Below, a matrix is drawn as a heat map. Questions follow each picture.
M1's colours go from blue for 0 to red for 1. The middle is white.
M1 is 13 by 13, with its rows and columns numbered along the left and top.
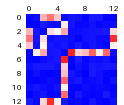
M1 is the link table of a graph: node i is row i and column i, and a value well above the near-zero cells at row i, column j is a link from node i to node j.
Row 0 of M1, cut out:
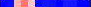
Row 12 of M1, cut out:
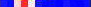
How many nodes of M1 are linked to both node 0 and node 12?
3
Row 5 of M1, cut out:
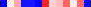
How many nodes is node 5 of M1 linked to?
8
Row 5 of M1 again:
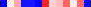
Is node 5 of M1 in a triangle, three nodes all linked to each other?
no
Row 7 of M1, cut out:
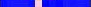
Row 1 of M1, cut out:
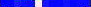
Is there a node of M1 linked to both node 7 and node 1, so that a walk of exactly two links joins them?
yes
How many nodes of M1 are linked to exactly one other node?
7
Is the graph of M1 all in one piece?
yes
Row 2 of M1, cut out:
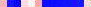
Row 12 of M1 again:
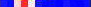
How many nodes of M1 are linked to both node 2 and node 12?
2
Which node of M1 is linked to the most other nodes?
node 5
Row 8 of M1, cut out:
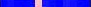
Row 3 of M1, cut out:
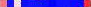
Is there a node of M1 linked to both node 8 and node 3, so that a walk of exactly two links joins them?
no
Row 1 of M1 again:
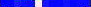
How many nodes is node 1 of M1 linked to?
1
